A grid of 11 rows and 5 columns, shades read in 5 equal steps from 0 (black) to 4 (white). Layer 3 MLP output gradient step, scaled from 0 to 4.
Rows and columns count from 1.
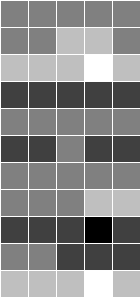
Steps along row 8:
same same up same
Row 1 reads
2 2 2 2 2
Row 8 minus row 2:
0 0 -1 0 1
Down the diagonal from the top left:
2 2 3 1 2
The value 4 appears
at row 3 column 4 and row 11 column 4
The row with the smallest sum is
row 9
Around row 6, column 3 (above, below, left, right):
2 2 1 1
